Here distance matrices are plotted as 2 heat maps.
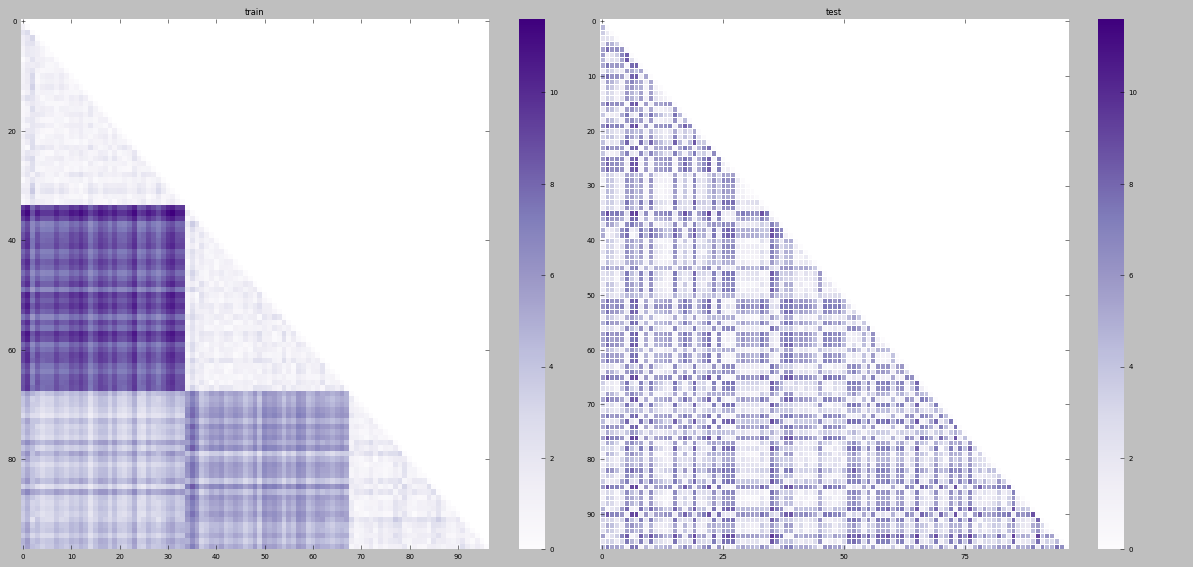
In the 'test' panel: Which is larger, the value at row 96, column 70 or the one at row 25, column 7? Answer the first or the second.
the second
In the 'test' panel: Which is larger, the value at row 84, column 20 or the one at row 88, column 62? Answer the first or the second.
the second
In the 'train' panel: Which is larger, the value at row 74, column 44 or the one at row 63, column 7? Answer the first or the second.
the second
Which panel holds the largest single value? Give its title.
train
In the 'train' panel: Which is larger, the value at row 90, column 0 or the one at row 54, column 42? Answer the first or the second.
the first
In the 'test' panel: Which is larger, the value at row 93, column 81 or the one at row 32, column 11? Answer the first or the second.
the first
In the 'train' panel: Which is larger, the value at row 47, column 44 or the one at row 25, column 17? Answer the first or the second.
the second
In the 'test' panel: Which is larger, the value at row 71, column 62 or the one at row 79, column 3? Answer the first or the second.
the first
